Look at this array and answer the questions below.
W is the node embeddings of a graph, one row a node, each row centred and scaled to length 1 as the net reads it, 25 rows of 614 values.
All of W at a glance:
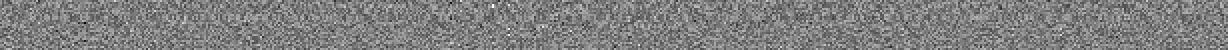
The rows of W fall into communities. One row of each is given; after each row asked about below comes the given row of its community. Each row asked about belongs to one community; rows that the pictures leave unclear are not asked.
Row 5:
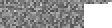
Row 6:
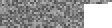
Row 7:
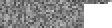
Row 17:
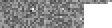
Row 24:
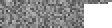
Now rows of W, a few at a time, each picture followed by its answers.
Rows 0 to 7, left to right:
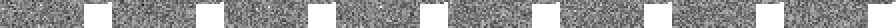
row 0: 5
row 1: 7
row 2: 17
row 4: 6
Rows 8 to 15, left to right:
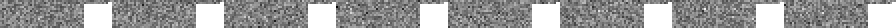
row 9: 7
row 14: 17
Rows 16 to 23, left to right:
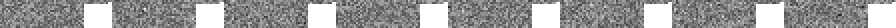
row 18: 24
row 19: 6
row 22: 7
